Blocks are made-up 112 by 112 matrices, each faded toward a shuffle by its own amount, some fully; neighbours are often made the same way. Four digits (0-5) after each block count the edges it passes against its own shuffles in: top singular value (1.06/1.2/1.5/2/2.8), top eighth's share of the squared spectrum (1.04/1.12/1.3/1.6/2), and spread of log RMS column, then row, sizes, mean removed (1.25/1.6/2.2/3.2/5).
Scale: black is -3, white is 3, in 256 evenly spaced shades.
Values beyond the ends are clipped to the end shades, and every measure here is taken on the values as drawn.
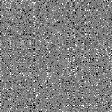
4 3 2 2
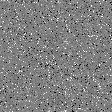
0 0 0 0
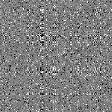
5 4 3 3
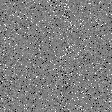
2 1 0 0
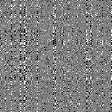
5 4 4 3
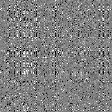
5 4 3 3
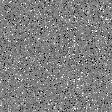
2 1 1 0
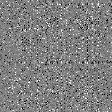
4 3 3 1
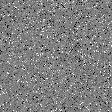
2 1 0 0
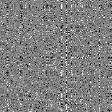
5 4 3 2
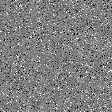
3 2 1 0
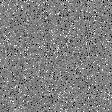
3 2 0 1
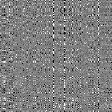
5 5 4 3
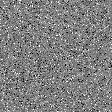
0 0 0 0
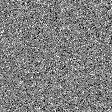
1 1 0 0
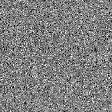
3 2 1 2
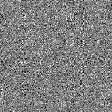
4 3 2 1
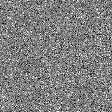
3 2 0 1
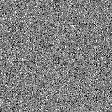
3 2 1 0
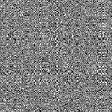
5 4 3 3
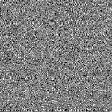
4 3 2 2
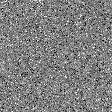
2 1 0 0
